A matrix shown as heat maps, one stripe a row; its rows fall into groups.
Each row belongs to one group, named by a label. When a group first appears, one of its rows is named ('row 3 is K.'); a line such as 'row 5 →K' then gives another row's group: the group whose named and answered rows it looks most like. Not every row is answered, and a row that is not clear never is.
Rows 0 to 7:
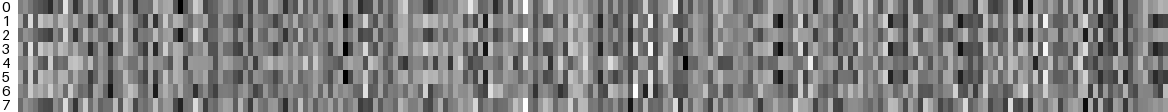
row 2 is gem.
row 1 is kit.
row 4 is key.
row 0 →gem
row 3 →kit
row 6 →kit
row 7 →gem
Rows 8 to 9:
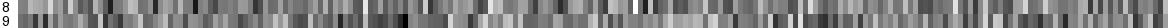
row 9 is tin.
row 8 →kit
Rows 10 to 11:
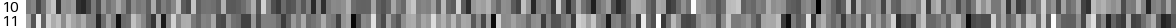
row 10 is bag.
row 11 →kit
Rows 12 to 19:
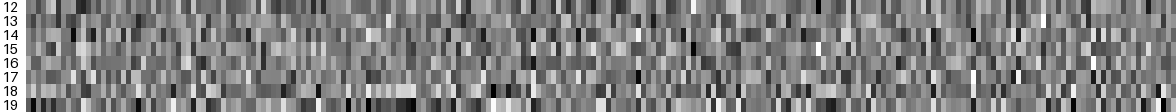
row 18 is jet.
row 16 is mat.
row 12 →bag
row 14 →mat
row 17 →gem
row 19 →tin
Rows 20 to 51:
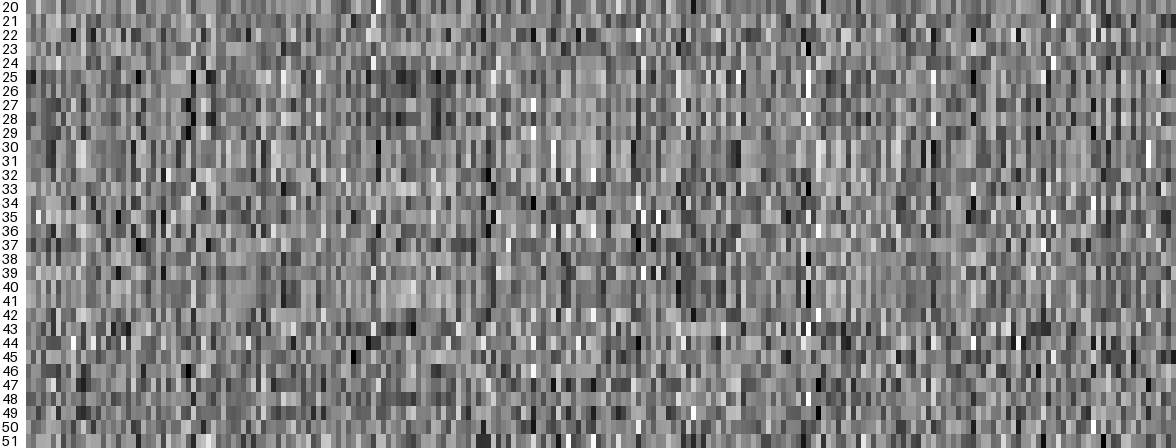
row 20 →key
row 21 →kit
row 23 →jet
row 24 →kit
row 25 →tin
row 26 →tin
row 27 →gem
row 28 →tin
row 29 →gem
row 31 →key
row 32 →key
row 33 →jet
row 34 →mat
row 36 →key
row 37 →tin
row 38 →jet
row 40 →jet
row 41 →jet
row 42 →key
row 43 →tin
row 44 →gem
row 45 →kit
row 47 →bag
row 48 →tin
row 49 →bag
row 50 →mat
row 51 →key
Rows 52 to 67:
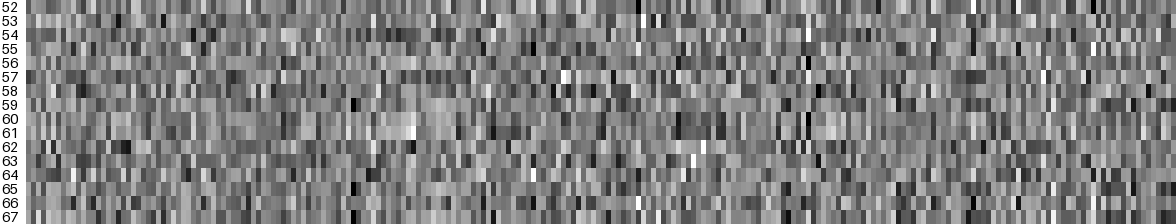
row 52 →gem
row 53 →kit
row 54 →tin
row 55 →mat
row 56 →jet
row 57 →tin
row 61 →jet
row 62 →tin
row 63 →bag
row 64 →gem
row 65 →kit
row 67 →kit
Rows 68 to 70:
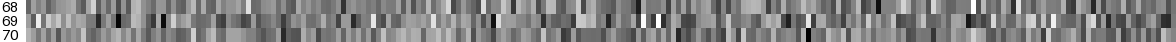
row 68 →gem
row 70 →jet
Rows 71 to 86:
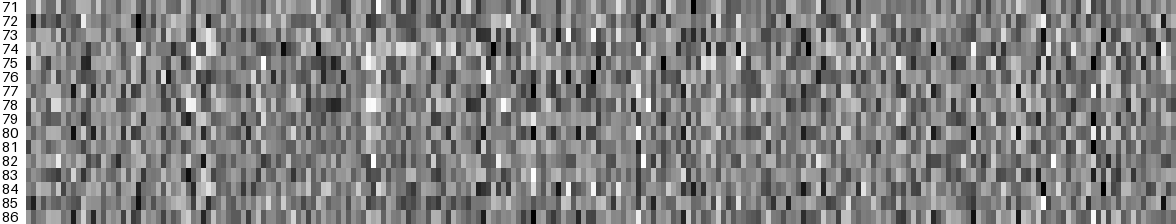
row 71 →key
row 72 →tin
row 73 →key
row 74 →jet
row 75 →gem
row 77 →mat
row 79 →gem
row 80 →mat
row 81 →gem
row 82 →kit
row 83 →gem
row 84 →key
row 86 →mat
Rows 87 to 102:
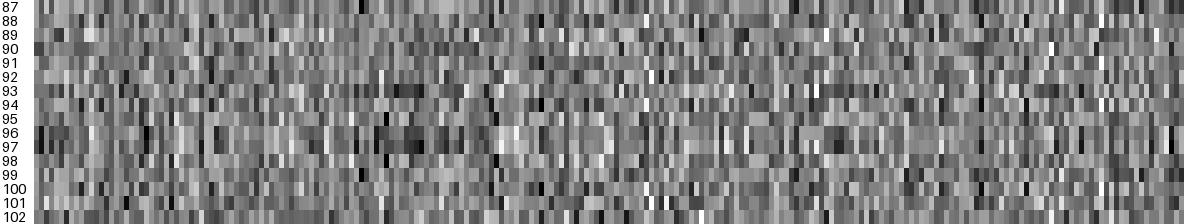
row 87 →kit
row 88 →mat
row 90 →tin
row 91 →mat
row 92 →kit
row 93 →tin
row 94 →mat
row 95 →key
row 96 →tin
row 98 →key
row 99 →kit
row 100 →mat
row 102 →bag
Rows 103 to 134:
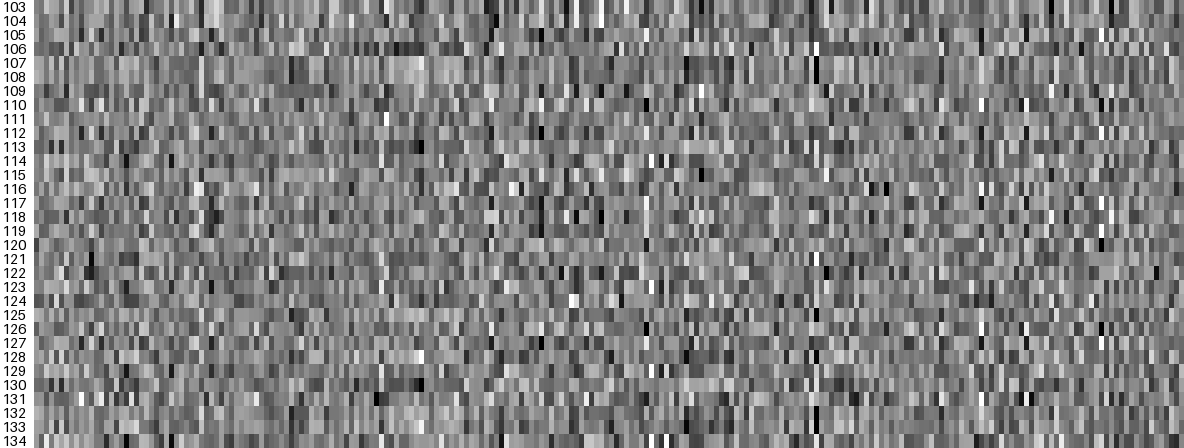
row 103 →key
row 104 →key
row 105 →mat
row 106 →tin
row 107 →jet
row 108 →jet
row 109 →bag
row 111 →key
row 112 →mat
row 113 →tin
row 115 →key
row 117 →mat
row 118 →bag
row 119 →mat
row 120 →gem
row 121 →tin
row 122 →bag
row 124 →tin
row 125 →jet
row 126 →gem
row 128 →jet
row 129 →kit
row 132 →jet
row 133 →jet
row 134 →kit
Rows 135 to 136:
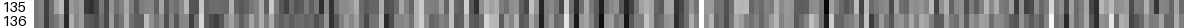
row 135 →bag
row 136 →bag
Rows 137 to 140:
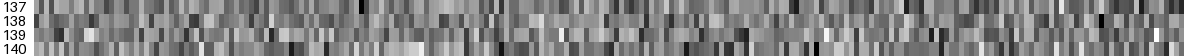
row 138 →gem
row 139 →key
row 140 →jet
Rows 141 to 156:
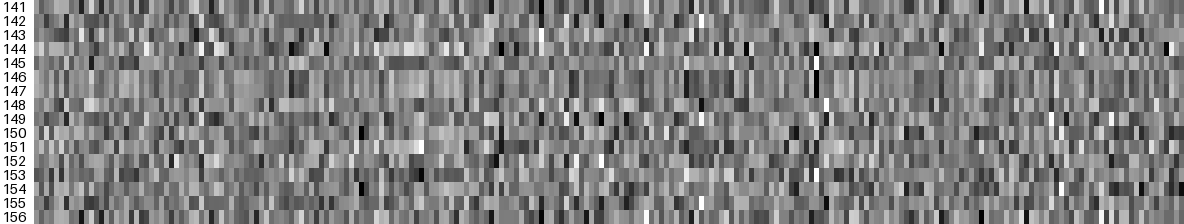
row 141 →mat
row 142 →bag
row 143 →gem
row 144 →jet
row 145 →tin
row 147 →jet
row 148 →key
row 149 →bag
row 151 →jet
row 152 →key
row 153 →tin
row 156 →mat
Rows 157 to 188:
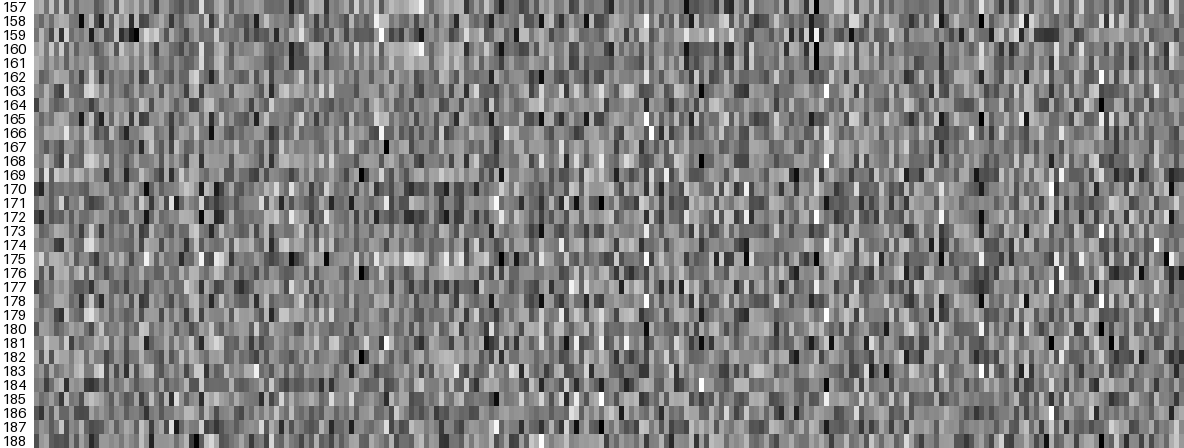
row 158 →mat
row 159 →tin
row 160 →jet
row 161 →jet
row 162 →mat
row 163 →key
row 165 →mat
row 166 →kit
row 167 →key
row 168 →key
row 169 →kit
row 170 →tin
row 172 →tin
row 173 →mat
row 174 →key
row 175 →jet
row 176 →kit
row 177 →tin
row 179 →key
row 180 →gem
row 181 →key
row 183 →gem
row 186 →tin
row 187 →bag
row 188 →gem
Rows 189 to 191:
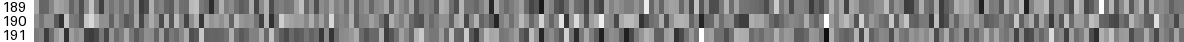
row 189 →mat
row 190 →key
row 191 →bag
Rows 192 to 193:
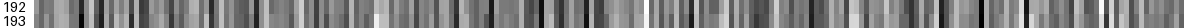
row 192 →mat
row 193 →mat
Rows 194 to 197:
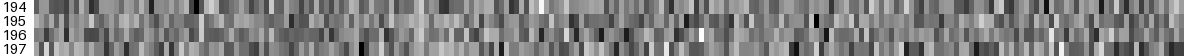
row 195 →jet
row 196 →bag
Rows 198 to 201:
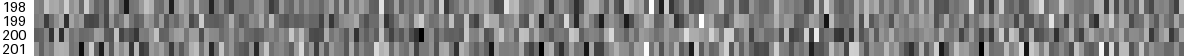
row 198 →kit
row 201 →mat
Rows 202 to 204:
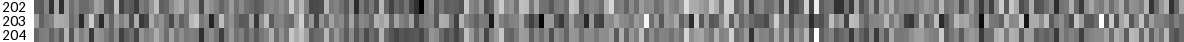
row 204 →tin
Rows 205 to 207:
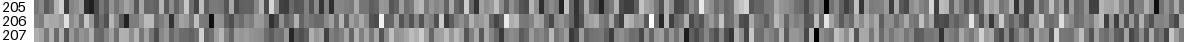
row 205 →bag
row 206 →kit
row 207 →jet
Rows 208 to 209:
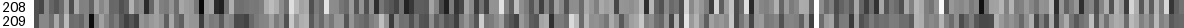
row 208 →tin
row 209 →tin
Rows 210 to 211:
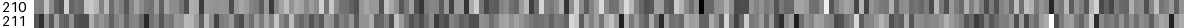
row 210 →key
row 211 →tin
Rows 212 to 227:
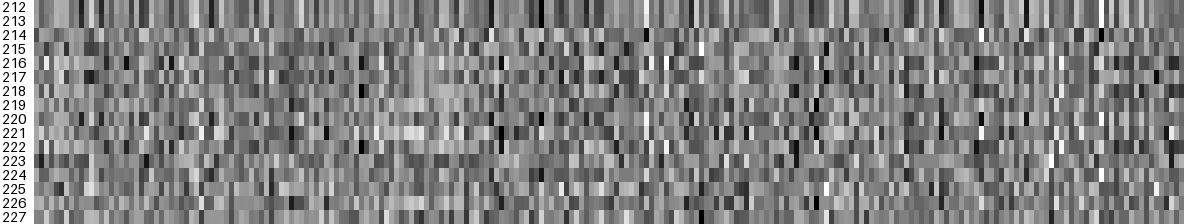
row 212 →mat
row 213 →mat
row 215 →bag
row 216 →kit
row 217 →bag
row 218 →kit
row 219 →jet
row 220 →mat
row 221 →jet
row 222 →kit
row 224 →mat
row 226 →jet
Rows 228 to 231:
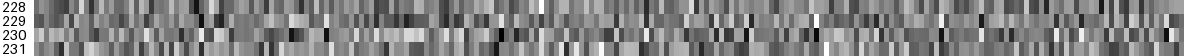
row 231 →key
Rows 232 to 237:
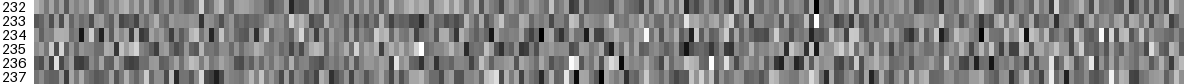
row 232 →jet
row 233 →tin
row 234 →mat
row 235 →jet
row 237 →bag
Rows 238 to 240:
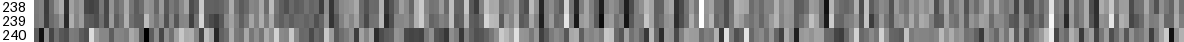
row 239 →bag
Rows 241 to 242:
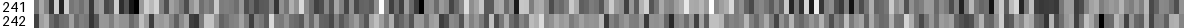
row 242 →gem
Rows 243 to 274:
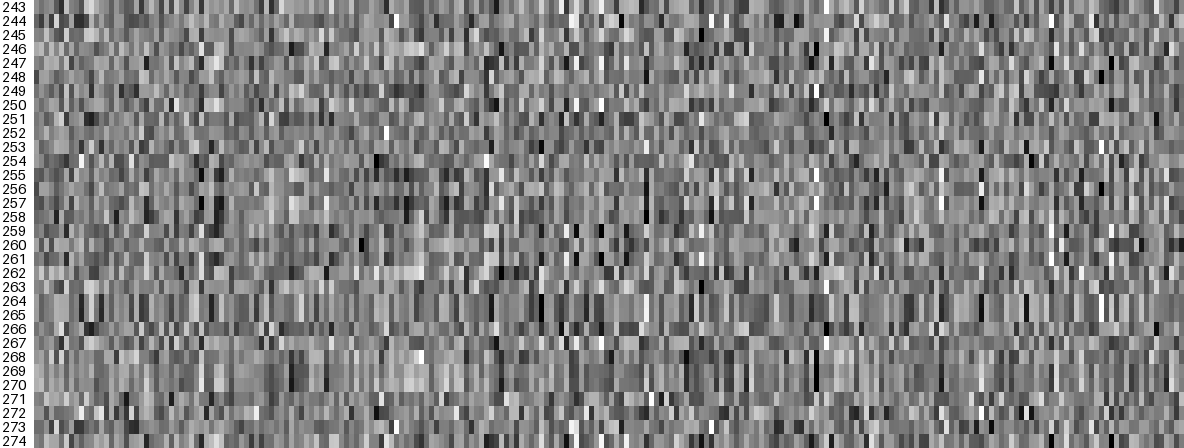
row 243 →key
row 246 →jet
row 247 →key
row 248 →gem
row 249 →tin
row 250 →key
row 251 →bag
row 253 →mat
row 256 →gem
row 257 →tin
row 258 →tin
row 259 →bag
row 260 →kit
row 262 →jet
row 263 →key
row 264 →mat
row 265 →mat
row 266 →bag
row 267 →key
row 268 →jet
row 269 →jet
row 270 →jet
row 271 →kit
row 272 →gem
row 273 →tin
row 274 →key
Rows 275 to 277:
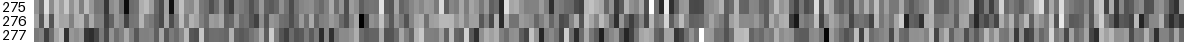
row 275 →kit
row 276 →kit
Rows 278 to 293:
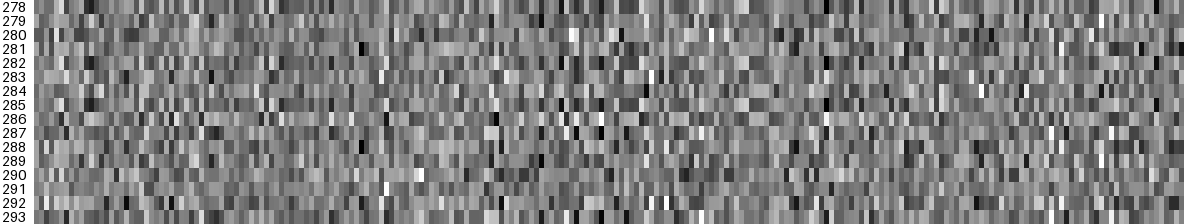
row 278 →bag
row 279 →mat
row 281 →kit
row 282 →bag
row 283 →kit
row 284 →gem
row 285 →bag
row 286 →key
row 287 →bag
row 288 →kit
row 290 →jet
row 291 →key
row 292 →kit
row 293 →bag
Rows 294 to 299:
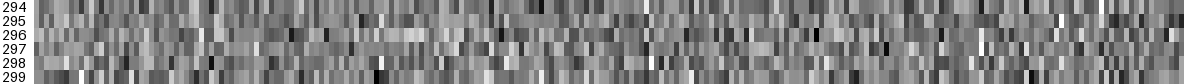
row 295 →kit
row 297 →gem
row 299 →gem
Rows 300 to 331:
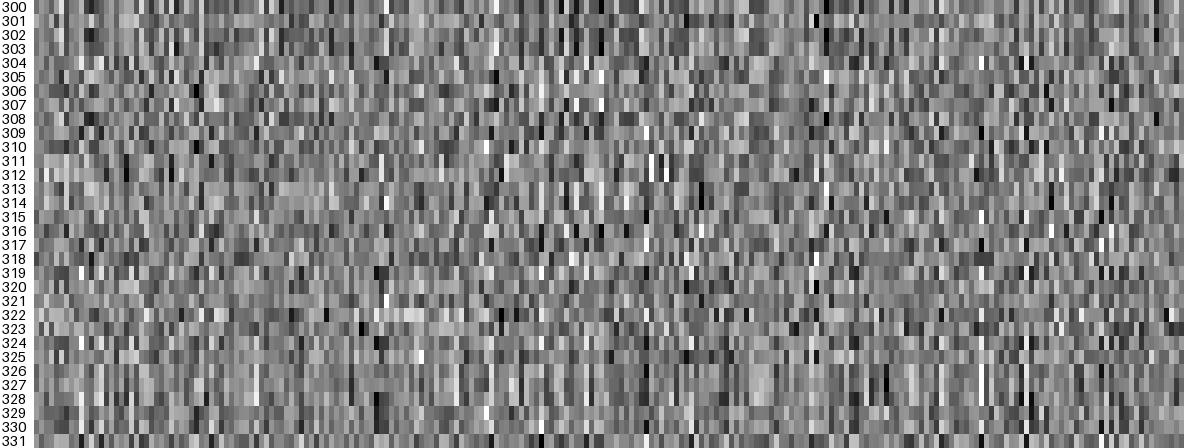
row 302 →bag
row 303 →bag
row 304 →gem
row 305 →key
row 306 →gem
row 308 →bag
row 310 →gem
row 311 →kit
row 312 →kit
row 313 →key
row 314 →key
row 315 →gem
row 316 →bag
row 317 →mat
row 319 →gem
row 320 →jet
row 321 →key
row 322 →jet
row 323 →kit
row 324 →gem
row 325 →jet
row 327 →gem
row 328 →gem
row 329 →gem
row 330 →gem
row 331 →mat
